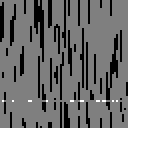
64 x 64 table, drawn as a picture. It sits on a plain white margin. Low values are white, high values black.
Grain: streaks running down. Mirror symmetry: none. Ninth with the highest average: top left. Odd lines: row 51.
